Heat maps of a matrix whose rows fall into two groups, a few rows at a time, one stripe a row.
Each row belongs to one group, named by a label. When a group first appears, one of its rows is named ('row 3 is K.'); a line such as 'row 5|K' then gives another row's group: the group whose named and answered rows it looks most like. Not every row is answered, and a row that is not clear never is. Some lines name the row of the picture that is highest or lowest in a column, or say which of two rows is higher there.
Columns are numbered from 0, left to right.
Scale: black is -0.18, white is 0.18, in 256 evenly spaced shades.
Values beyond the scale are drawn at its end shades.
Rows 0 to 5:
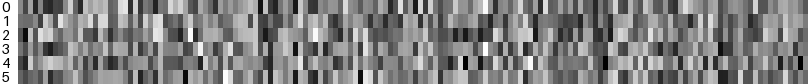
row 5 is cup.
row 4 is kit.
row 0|cup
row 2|kit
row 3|cup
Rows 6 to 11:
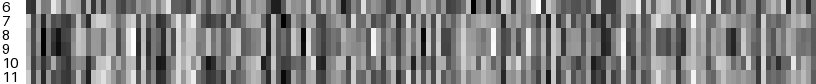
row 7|cup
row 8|cup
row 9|cup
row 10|cup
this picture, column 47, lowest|10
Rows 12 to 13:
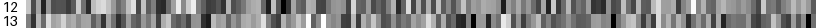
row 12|cup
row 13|kit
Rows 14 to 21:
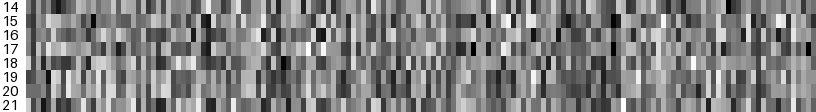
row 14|cup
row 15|kit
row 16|cup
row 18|cup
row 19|kit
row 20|kit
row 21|cup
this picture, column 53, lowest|16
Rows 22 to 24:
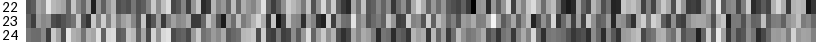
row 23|cup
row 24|kit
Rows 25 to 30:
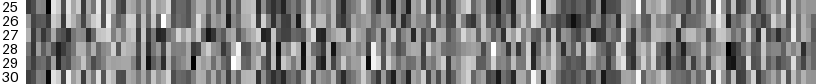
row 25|kit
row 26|kit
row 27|cup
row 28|cup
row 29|cup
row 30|kit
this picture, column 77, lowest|27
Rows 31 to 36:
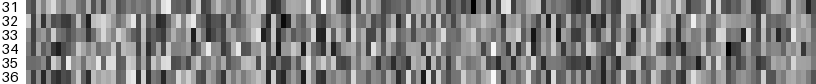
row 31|kit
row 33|cup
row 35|kit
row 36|cup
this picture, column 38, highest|31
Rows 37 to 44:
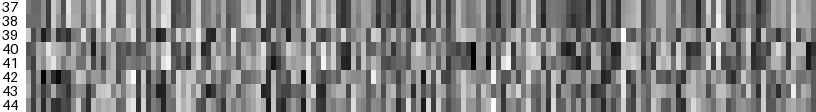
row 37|kit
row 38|kit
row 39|cup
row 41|kit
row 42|cup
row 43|cup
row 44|cup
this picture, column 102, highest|41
